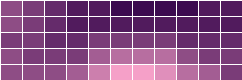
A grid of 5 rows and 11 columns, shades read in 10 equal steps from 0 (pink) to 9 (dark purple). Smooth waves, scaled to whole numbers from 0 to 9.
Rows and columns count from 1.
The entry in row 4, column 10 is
6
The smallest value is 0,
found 2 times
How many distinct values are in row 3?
2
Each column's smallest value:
5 5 5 4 2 0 0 1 3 4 6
